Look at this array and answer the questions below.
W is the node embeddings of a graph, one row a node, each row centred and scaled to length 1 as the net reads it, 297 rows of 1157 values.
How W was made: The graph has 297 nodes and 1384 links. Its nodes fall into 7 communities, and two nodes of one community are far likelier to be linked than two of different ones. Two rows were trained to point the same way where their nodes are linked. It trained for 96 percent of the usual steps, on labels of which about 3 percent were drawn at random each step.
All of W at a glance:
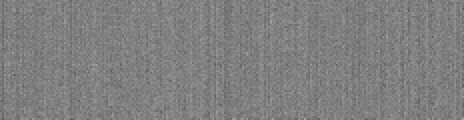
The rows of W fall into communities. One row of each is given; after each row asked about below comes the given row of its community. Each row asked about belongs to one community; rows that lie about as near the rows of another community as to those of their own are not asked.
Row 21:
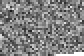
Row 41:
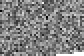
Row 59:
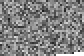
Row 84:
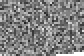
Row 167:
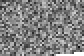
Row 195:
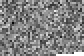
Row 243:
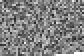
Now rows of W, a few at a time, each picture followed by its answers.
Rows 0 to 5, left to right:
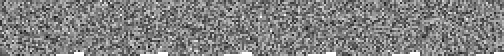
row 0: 59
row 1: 84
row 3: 243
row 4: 41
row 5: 167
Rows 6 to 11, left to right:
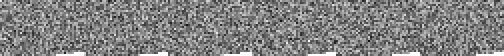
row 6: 21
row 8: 41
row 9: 41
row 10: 21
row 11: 195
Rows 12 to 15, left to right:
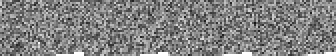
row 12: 41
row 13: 167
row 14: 84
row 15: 84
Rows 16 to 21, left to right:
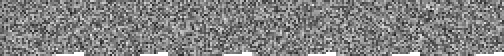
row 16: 243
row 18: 243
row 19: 84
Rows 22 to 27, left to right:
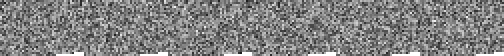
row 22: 84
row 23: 167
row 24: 84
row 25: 84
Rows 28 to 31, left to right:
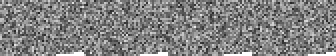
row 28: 21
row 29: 84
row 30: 243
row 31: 195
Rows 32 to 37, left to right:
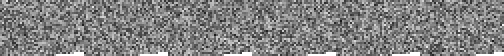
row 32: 21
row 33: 243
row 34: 167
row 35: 59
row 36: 21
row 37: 41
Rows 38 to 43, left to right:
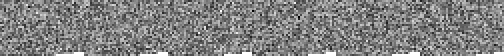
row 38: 21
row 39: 195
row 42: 21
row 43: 167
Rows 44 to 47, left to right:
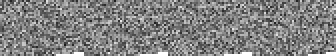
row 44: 84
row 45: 243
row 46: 59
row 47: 41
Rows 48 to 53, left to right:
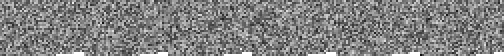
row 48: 21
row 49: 84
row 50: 59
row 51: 21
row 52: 84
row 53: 59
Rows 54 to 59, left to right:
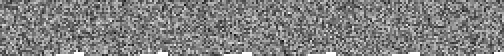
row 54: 243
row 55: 84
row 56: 41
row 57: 243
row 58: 41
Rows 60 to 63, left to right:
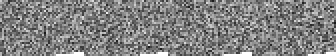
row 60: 21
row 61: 21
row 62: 41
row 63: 41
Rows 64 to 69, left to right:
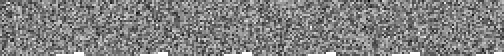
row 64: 167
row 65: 21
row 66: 59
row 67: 195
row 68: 243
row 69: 41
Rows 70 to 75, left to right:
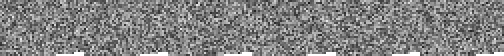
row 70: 243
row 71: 21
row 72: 84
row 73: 84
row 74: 41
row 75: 59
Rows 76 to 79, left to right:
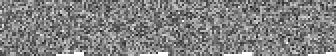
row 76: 195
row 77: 243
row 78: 21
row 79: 84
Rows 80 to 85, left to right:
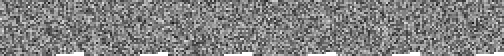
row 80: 41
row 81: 59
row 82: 21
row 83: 84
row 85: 84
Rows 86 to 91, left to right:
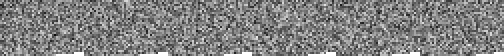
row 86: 167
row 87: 167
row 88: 84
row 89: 21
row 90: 243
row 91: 59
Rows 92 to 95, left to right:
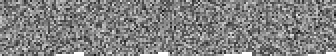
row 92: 243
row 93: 243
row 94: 84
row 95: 243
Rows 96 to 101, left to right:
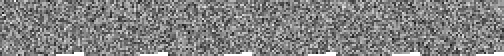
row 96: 167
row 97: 21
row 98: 59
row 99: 41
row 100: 21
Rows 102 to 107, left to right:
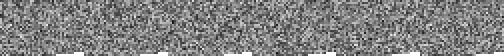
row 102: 41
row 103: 59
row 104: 84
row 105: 195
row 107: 41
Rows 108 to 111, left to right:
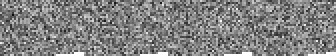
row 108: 21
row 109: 84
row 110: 41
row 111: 21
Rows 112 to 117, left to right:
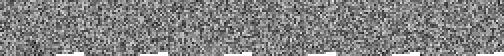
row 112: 195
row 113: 243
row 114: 243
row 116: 84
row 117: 167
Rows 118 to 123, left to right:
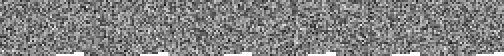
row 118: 59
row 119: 41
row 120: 84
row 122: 21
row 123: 59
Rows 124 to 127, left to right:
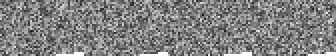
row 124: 84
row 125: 59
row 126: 243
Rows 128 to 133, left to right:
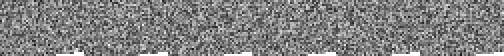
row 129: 41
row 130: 59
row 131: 21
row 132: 243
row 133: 21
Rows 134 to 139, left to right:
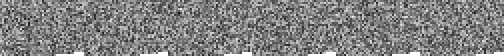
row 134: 195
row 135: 21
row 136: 167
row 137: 21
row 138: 59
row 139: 167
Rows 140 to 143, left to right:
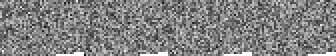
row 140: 59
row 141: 167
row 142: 243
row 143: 195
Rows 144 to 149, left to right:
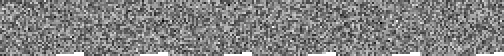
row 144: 21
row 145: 243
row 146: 195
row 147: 21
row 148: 167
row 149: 84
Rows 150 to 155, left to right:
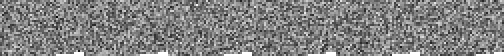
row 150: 59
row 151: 167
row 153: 41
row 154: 21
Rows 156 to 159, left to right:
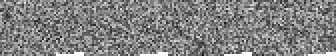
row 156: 59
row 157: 84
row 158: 59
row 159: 243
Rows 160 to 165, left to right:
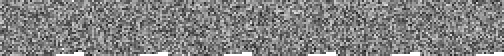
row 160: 195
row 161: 195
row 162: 195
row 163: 195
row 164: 195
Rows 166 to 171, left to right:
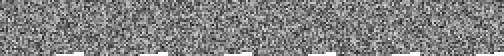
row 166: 243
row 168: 41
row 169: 243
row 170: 195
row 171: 84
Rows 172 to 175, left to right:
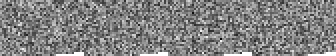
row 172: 195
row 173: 21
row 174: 84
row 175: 41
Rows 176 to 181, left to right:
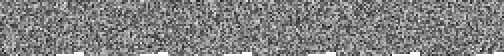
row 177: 167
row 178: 167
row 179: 59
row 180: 59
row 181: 41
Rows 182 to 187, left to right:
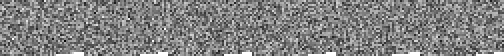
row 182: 21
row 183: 21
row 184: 59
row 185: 59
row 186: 195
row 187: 195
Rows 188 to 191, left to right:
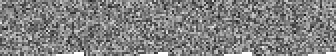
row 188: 243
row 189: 167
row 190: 243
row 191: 84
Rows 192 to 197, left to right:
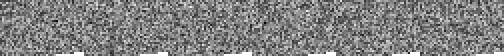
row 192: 167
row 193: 21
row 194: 59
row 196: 21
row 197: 243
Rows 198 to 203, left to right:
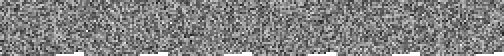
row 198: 195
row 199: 167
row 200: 21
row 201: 195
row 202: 84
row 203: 167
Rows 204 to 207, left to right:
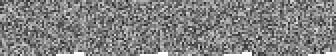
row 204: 84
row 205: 41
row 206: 167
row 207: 41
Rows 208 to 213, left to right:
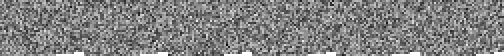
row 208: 167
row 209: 167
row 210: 195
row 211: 167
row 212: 59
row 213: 84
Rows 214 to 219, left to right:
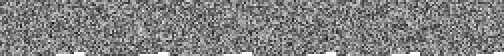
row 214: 84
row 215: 195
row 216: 84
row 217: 243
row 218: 84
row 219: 59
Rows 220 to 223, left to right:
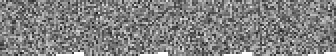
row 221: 21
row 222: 167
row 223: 84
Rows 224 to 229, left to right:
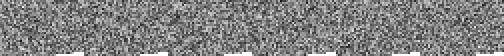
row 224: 195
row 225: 21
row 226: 21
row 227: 243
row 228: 195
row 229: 59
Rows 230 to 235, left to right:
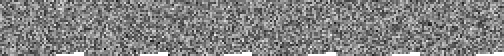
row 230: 59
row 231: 243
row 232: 21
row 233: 59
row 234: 84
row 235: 84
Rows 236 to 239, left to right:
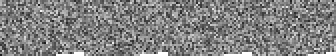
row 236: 195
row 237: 84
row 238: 243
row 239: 167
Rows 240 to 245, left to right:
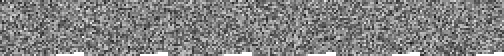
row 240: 84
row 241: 21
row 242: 84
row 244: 21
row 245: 195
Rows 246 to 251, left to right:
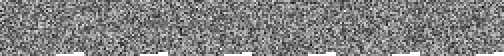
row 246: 21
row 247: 243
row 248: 59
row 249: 195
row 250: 167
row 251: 59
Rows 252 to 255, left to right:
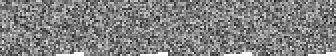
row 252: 243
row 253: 59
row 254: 41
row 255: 243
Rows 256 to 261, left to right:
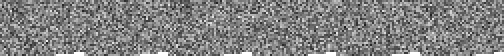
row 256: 59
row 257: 84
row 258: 41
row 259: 84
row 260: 195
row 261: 243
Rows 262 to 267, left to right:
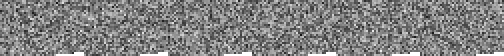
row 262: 59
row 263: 243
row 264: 243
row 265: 167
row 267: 59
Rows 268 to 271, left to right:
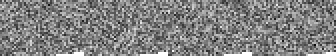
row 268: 41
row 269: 167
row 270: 21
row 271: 21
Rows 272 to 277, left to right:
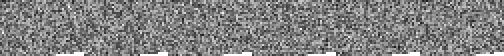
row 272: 167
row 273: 59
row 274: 21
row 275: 41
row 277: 167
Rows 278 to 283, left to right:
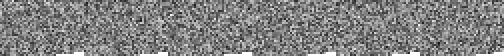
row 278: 59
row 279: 84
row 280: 167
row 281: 41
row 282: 84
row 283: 41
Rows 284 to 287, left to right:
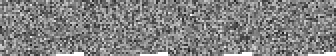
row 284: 84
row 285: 167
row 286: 243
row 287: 84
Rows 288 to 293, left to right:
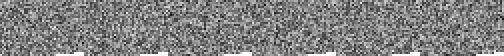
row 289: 41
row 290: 21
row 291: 167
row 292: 41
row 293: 195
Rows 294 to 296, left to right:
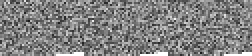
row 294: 84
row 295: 21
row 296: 167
